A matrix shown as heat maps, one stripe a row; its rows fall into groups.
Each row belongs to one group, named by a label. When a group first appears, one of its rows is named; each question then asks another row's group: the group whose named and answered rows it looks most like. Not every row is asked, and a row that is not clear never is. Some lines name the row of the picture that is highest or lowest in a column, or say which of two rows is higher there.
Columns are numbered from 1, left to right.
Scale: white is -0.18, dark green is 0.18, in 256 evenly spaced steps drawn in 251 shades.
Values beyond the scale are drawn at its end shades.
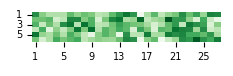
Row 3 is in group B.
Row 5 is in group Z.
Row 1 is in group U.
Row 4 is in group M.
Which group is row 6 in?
U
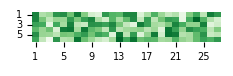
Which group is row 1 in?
U
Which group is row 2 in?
B
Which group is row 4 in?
B
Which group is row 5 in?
B
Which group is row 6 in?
U
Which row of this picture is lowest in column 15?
3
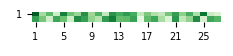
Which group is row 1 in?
B
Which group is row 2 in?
U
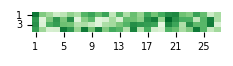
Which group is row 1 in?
B
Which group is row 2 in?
Z
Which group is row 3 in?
Z
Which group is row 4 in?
B
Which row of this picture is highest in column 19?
1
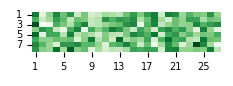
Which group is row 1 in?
Z
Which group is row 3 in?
U
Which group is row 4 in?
M
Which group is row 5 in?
Z
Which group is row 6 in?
M
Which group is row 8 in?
Z
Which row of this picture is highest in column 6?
8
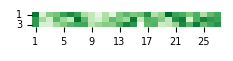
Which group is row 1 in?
Z
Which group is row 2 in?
U
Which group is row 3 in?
U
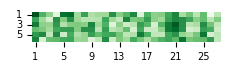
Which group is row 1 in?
B
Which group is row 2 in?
Z
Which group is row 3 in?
M
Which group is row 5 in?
M
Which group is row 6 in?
Z
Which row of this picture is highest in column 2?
5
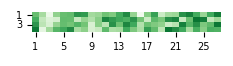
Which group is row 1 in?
U
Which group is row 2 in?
B
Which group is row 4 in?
Z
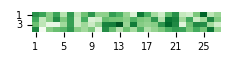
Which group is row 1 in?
M
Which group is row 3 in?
B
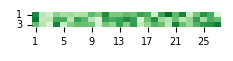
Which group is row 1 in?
M
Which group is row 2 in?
U
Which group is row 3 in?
U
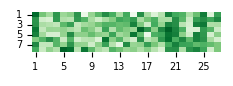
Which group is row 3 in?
B
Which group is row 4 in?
M
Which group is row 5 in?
B
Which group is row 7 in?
Z
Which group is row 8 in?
B
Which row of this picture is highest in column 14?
7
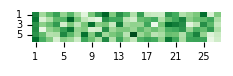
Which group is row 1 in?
M
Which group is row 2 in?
Z
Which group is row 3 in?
M
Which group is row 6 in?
B
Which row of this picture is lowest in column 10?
2
